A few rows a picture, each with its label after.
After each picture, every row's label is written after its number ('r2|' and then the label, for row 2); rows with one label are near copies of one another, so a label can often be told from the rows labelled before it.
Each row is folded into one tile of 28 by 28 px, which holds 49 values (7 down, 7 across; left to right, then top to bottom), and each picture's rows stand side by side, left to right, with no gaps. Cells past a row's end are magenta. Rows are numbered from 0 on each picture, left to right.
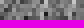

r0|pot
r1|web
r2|web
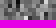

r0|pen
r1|web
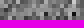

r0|pot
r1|web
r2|web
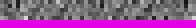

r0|pen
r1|pot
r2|pot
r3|pen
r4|pot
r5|pot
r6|pen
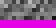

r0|pot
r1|pot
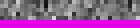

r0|web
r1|pen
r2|web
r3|pot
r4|pen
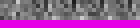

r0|web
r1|pen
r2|pen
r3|pen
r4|pen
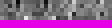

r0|pen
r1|pen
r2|web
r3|web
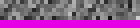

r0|pot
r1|pot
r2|web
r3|pot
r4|pen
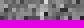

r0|pot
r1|web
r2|pot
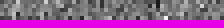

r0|web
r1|web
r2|pot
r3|pen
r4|pot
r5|pen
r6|web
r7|pot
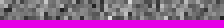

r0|pot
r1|web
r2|pot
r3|pen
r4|web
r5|pen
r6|web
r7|pot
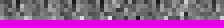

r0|pen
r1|pen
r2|pen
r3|pen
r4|pot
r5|pen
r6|web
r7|pen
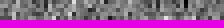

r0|web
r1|pen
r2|web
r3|pot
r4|web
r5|pen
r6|pen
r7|pot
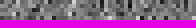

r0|web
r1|pot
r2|web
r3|pen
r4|pen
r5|pot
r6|pen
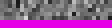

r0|pen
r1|pot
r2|web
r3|pot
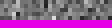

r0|web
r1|pen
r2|pot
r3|pot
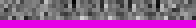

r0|pot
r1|web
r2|pen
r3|pen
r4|pen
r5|pen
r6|pot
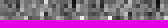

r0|pen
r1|web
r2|pen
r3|pen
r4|web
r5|pen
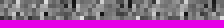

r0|web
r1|web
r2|pen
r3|web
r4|pen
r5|web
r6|web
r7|pen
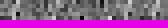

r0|web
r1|pen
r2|pot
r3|pen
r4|web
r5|web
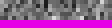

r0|pot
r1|pen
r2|pen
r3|web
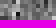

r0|web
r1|pen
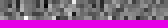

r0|pen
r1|pen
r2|web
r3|pen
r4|pot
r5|pot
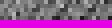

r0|web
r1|pot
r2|pot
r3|pot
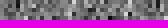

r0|pen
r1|pot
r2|web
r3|pot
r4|web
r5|pen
